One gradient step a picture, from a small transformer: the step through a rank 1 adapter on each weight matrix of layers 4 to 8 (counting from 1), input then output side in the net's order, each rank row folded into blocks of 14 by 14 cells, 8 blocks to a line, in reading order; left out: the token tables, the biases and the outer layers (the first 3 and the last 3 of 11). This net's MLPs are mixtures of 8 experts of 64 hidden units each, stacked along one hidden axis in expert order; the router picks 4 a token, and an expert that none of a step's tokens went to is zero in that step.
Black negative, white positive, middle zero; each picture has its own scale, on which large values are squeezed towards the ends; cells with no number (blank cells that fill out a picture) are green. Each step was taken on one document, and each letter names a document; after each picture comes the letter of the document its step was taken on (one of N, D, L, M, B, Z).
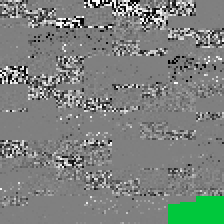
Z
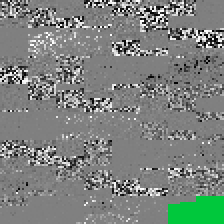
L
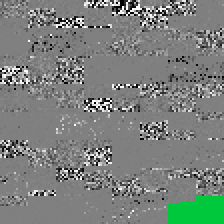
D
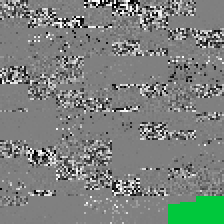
Z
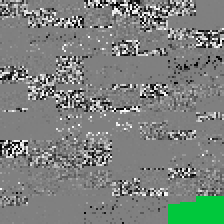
Z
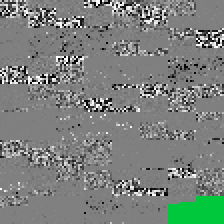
Z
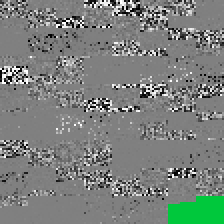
D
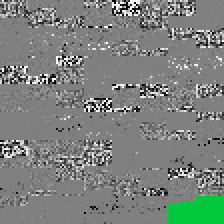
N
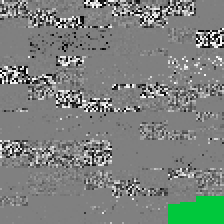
N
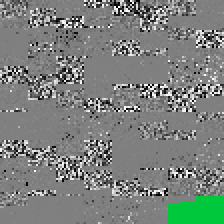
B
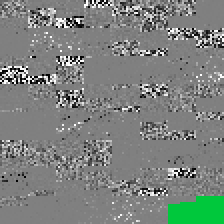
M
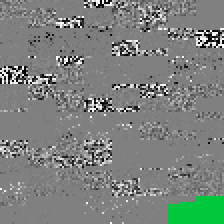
Z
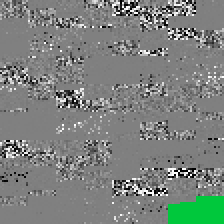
M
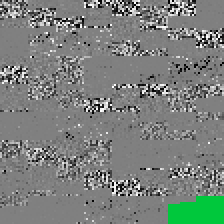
L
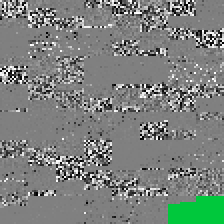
B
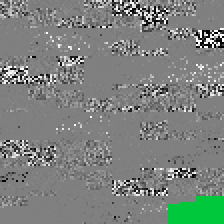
M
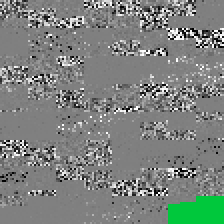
M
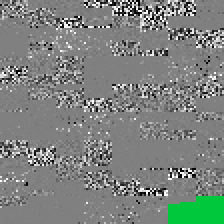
B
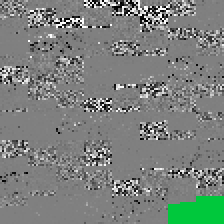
D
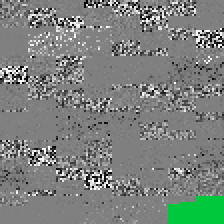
L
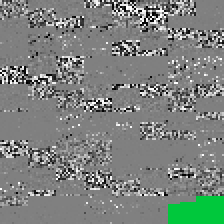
Z
